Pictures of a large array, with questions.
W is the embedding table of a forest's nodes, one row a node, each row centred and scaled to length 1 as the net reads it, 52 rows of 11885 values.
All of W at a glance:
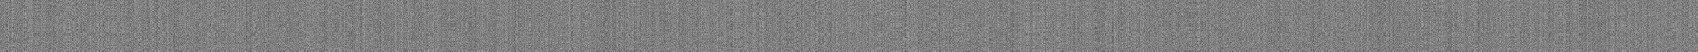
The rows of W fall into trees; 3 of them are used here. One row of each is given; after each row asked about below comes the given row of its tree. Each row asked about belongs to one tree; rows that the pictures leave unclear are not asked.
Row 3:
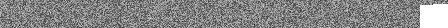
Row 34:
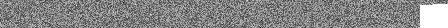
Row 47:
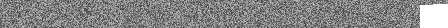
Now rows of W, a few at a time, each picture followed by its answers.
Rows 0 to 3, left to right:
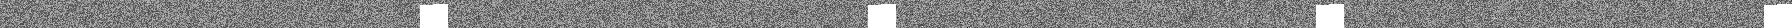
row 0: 34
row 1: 47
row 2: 3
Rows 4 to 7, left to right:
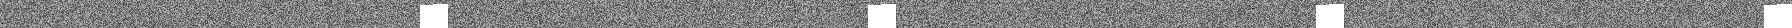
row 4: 34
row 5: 34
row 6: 47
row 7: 47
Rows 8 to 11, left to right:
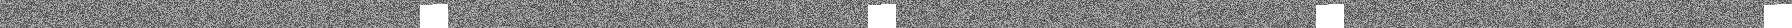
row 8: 34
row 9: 3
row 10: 47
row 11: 34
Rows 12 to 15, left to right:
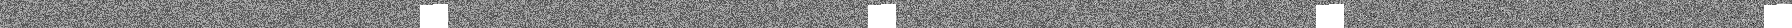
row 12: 3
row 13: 3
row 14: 3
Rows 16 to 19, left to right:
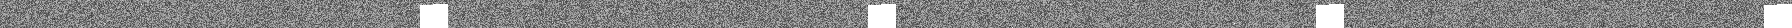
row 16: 34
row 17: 3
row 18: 34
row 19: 47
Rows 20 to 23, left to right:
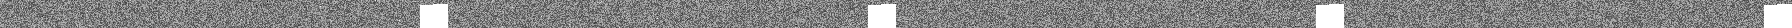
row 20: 34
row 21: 3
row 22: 47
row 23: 3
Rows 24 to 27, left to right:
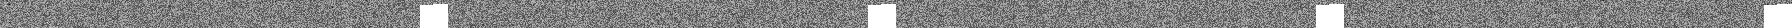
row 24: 3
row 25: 3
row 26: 3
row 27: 47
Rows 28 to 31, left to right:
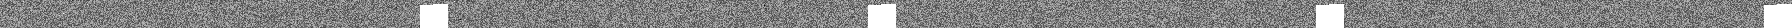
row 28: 47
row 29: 3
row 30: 3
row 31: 47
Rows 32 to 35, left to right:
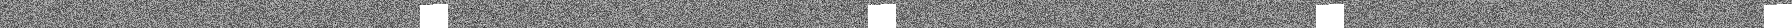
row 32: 47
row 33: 34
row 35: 34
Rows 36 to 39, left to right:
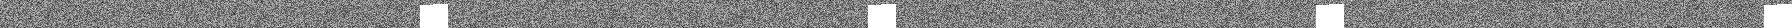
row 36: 47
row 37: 3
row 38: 47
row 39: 47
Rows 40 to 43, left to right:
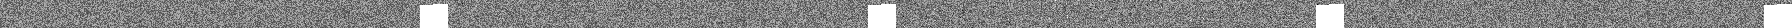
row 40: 47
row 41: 3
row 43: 47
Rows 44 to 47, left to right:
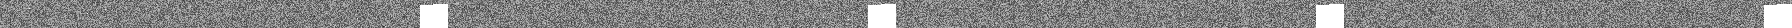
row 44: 3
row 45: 34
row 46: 3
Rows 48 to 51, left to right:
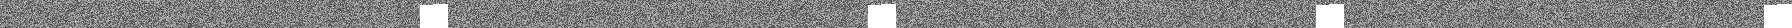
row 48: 34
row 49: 47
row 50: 3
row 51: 3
